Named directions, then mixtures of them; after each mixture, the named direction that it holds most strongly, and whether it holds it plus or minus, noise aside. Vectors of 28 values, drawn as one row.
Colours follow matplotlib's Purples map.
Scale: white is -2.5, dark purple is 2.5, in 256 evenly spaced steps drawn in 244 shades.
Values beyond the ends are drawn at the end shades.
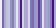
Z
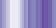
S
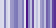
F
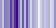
S, minus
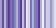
F, minus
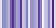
Z, plus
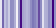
Z, plus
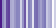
F, minus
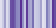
F, plus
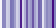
Z, plus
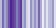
S, minus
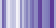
S, plus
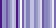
Z, minus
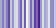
F, minus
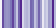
Z, plus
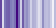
Z, minus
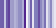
F, minus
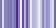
Z, minus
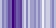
S, minus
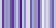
Z, plus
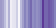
S, plus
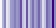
Z, plus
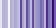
F, plus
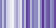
S, plus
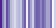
F, minus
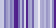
F, plus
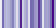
Z, plus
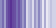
S, minus
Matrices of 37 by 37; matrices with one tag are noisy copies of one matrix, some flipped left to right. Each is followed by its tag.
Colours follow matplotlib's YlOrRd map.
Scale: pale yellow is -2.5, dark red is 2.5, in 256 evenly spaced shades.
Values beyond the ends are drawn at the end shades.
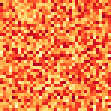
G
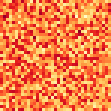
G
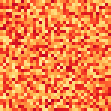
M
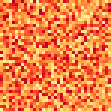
G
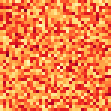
M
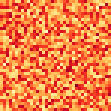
M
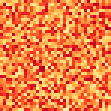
M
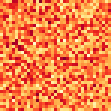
G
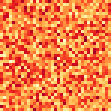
G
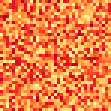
G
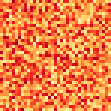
G
